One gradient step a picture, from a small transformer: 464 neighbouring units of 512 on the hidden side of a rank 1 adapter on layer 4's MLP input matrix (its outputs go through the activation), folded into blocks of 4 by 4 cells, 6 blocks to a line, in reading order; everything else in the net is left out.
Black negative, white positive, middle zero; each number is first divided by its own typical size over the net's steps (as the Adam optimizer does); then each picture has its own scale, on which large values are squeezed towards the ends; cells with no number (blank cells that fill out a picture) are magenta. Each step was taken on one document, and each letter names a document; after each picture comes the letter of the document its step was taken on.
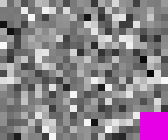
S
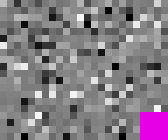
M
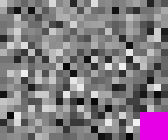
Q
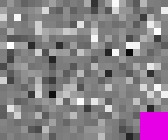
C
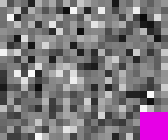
Q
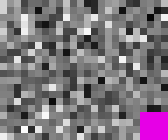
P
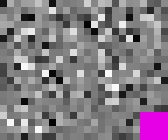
M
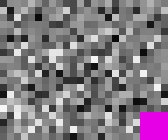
Q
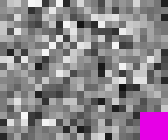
S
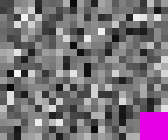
Q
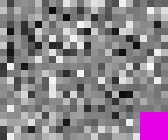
P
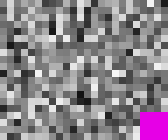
Q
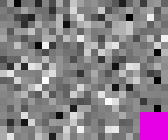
M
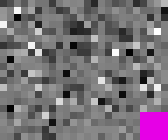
C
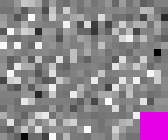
M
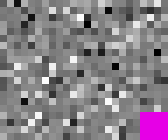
M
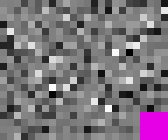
C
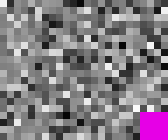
Q
